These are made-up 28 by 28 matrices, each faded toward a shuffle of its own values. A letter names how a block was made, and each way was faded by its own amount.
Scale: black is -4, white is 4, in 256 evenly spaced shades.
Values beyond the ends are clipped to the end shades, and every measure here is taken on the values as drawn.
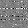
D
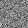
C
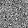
C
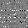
D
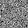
C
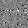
D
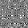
D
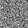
C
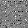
D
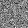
C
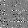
D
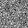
C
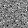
C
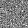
C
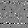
D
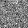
C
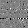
D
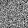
C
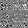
D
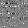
D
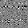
D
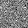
C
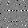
D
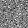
C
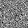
C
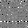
D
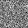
C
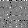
D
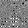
D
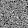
C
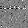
D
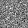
C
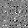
D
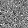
C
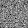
C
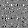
D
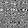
D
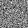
C
